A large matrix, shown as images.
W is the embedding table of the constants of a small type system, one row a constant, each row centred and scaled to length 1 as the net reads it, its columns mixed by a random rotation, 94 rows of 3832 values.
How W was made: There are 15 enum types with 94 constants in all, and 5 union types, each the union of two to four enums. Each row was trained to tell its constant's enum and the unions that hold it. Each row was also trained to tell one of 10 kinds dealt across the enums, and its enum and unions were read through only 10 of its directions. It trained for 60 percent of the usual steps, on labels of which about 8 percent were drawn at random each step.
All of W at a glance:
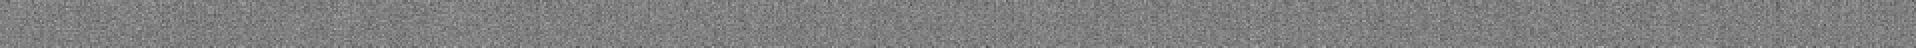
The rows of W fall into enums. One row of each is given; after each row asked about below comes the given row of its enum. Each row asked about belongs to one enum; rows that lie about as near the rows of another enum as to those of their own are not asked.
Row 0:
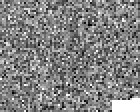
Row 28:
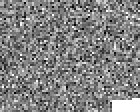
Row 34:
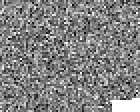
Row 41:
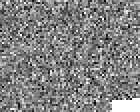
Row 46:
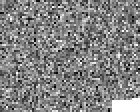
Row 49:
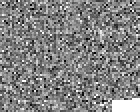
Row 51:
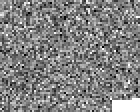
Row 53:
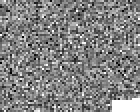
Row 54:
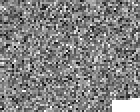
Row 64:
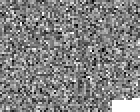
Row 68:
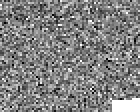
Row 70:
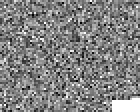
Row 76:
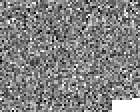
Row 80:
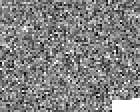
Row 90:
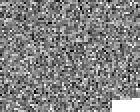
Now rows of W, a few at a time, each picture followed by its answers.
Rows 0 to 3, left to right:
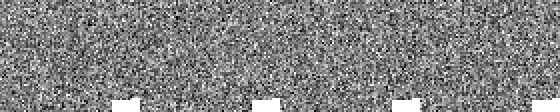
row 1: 76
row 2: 49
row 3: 41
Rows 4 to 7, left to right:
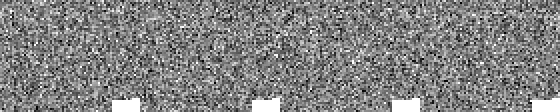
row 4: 49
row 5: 53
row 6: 51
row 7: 34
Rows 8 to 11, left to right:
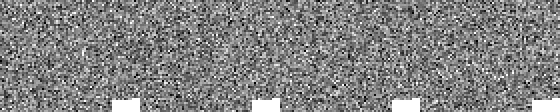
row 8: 76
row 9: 34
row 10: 46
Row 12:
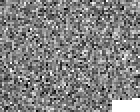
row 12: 41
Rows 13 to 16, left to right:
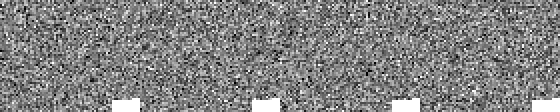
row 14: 54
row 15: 41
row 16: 53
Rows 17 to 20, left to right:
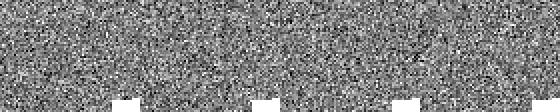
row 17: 34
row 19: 70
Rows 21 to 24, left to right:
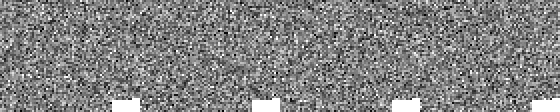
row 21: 28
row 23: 64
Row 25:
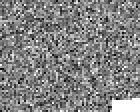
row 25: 90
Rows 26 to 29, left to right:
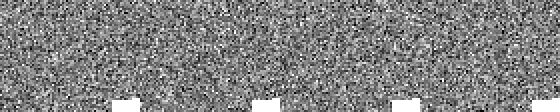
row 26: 49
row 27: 54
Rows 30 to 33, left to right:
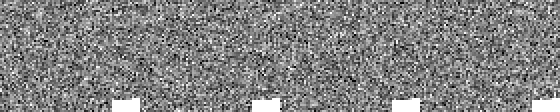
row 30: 90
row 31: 53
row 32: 54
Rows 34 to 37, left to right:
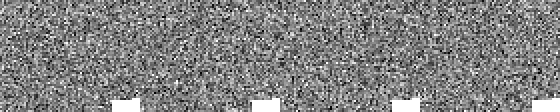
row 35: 28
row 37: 68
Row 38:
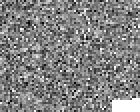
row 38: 41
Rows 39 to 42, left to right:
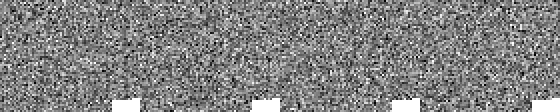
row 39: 54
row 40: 90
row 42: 76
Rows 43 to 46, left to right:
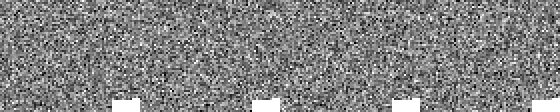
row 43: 28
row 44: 80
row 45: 28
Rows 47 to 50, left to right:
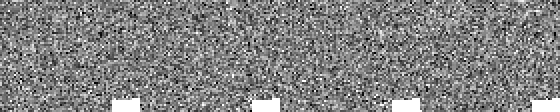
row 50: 28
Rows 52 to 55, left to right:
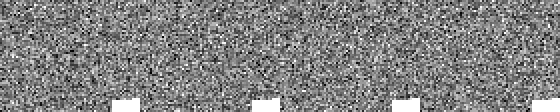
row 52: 90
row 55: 46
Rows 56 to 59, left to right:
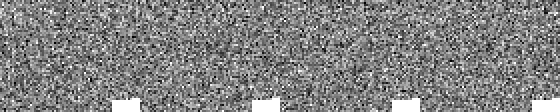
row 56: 51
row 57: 0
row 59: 53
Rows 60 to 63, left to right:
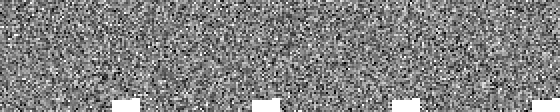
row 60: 68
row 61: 49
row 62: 41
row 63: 34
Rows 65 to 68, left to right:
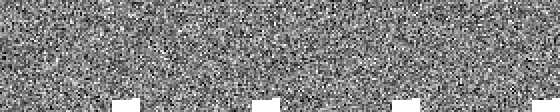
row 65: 51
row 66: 46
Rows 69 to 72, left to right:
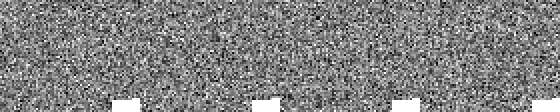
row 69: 76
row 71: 76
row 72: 0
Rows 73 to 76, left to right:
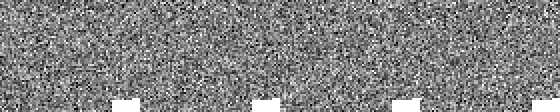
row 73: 34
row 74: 54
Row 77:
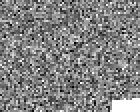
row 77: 90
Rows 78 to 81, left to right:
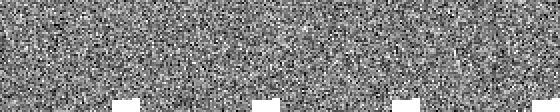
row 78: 51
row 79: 34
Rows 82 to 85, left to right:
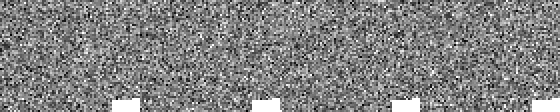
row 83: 54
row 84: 28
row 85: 90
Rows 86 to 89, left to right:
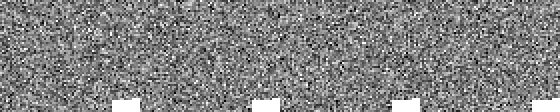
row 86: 51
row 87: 46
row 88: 53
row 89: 41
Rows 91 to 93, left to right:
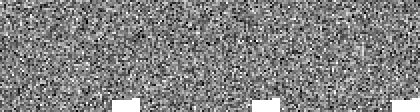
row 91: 51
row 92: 49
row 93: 53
